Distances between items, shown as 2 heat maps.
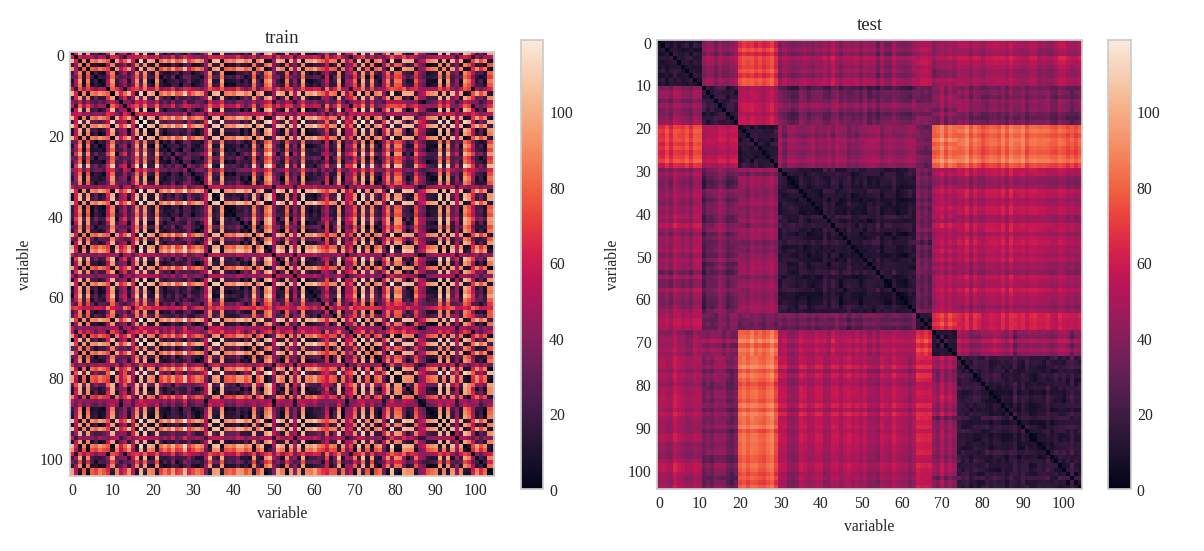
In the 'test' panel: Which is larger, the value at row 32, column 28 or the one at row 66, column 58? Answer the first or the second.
the first
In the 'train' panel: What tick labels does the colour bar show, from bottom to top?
0, 20, 40, 60, 80, 100
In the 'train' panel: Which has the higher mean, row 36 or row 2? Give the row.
2
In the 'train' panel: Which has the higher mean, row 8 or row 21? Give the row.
21
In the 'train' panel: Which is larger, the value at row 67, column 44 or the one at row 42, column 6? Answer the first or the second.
the second
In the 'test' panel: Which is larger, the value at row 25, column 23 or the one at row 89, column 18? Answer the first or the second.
the second
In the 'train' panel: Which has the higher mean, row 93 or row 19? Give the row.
93
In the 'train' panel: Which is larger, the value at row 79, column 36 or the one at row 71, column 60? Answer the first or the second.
the first
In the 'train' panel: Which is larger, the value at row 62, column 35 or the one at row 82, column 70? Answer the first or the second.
the second
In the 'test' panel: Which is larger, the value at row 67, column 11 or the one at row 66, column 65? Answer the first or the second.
the first
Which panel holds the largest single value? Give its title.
train
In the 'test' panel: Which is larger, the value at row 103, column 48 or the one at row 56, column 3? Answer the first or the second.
the first
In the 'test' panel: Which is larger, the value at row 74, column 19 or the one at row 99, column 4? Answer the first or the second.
the second
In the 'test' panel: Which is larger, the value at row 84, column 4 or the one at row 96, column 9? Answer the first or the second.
the first
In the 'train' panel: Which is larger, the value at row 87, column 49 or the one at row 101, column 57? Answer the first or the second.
the second
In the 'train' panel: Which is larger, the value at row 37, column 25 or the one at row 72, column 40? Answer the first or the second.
the first
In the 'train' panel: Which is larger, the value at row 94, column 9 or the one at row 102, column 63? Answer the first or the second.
the second
